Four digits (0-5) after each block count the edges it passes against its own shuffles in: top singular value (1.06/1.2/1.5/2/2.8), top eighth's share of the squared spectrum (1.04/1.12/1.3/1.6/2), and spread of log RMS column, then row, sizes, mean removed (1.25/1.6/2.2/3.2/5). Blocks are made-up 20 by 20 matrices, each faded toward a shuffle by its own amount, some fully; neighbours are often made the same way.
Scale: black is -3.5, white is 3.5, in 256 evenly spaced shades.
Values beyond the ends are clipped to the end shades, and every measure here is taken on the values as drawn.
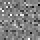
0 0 0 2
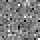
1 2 0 0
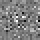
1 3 1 2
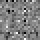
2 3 1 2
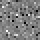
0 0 0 0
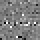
2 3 0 1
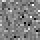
0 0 0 0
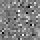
1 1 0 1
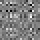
4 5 2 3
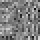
3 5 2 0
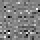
3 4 1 2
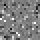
1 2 0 0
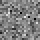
0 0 0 0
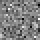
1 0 0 0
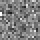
0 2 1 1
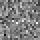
0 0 0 0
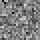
0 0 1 0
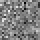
0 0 0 0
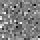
0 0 0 1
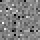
1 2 0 1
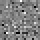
2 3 0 1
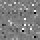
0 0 0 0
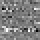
2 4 1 2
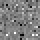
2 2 0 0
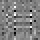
3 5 2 1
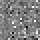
2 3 1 0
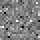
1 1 0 0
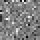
1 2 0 0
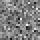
1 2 0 0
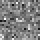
0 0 0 1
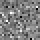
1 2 0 0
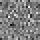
3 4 1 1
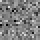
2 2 0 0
